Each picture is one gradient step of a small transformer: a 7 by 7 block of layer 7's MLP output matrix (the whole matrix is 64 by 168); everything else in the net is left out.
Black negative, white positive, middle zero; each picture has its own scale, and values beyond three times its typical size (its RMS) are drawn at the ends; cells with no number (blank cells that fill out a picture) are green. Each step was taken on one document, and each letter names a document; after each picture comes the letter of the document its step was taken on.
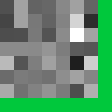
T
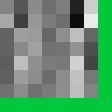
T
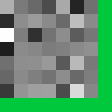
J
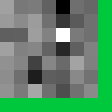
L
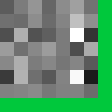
T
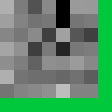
L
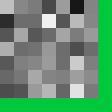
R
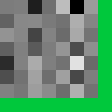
J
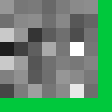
L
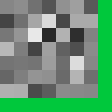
R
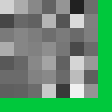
R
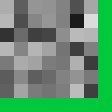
T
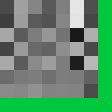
T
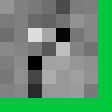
L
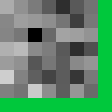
L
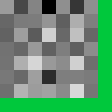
J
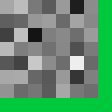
R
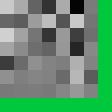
R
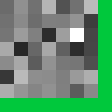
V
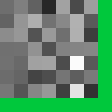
J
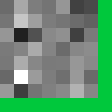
V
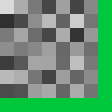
R
